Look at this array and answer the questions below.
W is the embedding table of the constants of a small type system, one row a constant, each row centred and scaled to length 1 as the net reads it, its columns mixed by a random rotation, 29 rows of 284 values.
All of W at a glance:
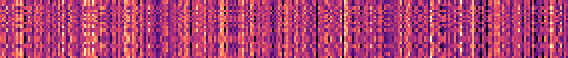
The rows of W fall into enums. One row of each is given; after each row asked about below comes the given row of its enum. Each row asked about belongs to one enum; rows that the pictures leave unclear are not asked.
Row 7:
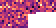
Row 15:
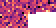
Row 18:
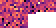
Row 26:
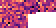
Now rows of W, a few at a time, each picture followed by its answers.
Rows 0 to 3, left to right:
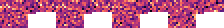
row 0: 7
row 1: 7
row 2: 26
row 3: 15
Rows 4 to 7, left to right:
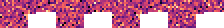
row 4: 15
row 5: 18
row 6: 15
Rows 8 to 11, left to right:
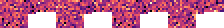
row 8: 18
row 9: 26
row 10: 18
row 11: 15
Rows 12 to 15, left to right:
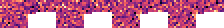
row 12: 26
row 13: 7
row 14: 15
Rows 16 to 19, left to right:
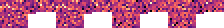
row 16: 7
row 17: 7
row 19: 18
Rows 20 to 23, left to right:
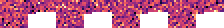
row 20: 18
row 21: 7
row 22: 15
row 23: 15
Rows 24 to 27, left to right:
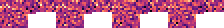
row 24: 7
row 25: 7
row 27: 26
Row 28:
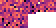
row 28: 18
